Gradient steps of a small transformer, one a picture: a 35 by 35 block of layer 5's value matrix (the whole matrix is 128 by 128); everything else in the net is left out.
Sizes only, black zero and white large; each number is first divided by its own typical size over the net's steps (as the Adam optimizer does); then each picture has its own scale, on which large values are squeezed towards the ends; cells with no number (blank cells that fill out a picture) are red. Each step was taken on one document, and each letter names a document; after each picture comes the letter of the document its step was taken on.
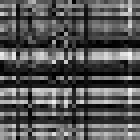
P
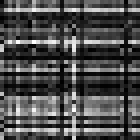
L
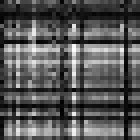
L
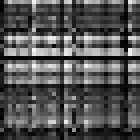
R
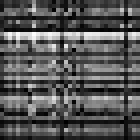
L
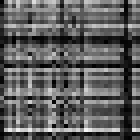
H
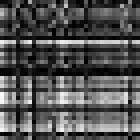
P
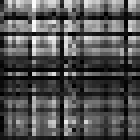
R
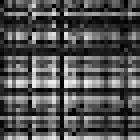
H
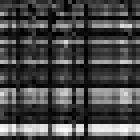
P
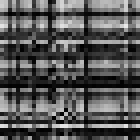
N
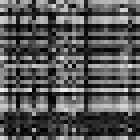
N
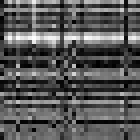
L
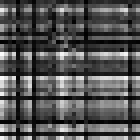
P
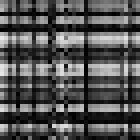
N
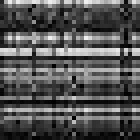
R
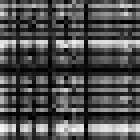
P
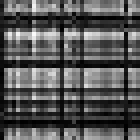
L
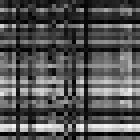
P
